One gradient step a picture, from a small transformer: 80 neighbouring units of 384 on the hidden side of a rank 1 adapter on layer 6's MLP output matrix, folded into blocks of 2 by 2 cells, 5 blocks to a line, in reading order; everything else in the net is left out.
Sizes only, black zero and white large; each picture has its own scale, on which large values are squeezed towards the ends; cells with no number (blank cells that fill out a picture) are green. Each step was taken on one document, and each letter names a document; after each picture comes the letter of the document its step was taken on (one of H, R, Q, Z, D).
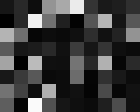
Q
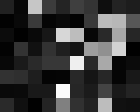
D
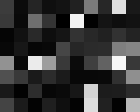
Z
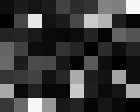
Q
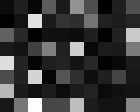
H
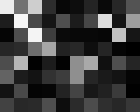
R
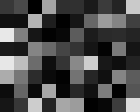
H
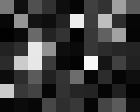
R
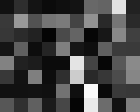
Z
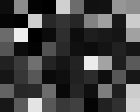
Q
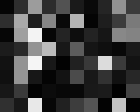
R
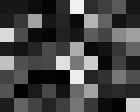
H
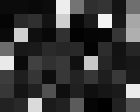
Q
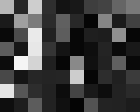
R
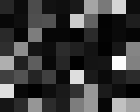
Z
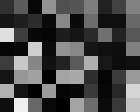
H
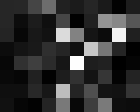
D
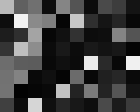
R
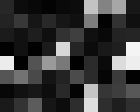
Z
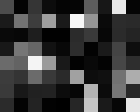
Z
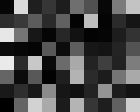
H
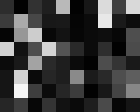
R
